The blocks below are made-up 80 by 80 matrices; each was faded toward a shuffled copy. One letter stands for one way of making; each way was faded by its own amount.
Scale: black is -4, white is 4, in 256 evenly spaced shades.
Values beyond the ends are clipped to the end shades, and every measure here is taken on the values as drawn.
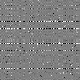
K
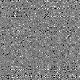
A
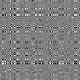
K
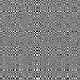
K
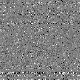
A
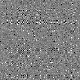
A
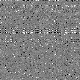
A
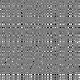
K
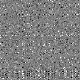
A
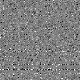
A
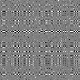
K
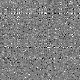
A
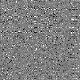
A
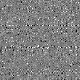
A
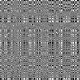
K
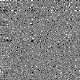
A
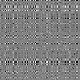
K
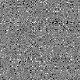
A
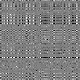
K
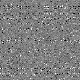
A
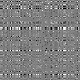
K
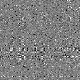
A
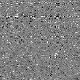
A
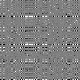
K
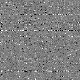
A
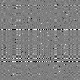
K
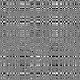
K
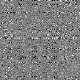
A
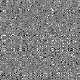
A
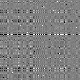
K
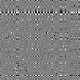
K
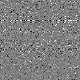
A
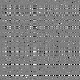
K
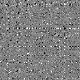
A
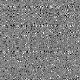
A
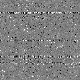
A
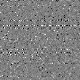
A
